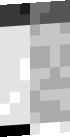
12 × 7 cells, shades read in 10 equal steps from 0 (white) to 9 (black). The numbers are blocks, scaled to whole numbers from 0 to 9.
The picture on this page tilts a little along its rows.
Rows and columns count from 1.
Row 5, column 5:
3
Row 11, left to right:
1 1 1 2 3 3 3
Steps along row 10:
up same up same same down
